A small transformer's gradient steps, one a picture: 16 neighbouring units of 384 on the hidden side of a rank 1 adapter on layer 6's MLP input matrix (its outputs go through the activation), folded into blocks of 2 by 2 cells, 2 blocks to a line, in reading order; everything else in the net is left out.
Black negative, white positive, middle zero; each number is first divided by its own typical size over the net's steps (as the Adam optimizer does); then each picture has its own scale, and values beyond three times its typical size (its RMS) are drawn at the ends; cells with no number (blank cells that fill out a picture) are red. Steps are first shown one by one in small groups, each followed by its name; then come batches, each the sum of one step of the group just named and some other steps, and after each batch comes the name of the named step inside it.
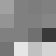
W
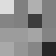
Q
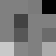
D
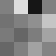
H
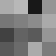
H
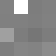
W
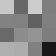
Q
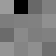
H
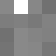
Q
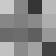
H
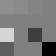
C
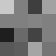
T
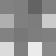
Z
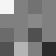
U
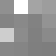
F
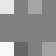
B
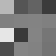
T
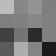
C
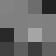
U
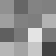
Z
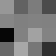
C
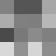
Z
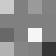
B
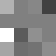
B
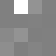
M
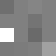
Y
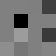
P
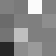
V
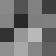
P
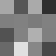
Y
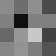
P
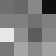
Y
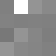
M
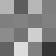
Y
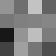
V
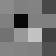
P
